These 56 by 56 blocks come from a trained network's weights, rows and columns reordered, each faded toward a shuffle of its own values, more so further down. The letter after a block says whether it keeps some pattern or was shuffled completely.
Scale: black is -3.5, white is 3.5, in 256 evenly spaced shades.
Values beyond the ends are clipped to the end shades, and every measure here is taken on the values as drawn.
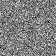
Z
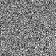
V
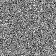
Z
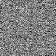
V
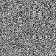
V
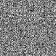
V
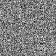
V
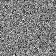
Z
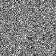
V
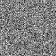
V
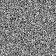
Z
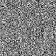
V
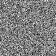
Z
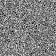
Z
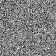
Z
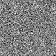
V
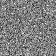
Z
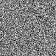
V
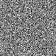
V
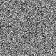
V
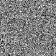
V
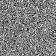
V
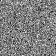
Z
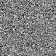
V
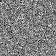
Z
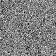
Z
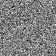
Z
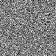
V
